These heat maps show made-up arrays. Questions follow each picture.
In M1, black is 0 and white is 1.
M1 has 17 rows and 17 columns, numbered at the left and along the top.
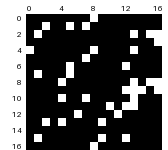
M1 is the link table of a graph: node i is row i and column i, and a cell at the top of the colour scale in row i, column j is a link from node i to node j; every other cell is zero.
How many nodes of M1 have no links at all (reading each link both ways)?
0
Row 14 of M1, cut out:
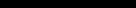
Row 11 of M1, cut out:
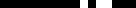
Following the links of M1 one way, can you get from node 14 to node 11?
no
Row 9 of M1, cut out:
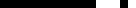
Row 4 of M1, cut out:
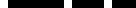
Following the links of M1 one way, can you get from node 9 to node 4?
yes
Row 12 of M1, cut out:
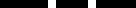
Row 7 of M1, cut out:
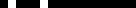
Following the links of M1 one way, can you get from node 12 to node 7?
yes
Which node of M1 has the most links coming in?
node 13
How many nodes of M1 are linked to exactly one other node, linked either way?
2
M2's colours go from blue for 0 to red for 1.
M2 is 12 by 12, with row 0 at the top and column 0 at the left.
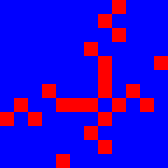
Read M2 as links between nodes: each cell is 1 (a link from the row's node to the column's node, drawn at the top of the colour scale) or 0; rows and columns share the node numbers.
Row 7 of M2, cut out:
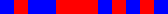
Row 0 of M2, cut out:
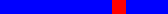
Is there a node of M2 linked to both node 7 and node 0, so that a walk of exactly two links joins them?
yes
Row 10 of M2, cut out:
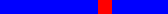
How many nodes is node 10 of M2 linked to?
1
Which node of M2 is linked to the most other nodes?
node 7
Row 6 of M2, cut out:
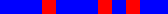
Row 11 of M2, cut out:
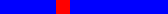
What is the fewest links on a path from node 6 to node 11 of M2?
3
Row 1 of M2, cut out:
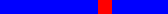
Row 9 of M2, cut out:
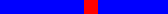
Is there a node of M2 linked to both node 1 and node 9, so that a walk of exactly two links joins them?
no
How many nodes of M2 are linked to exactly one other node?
8
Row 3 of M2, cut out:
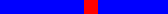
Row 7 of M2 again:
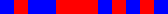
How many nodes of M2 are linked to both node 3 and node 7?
1
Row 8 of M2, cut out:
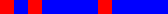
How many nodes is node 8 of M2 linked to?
3
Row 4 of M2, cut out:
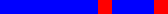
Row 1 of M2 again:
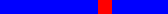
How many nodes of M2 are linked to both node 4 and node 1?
1
